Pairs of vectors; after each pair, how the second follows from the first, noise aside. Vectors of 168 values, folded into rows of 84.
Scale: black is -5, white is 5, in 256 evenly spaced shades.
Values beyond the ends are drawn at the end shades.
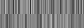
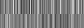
negated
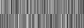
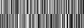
scaled up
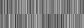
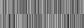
negated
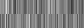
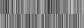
negated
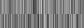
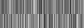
negated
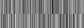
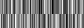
scaled up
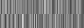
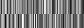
scaled up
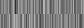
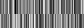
scaled up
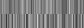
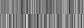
negated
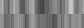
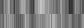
negated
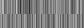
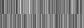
negated
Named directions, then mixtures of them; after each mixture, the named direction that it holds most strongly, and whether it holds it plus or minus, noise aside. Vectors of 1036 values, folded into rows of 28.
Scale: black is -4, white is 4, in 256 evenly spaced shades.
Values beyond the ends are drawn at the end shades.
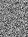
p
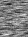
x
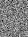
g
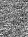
p, minus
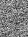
g, minus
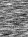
x, minus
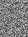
p, plus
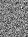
p, plus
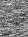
x, minus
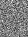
g, minus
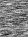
x, minus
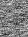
x, minus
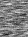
x, minus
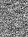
p, minus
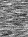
x, minus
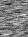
x, plus
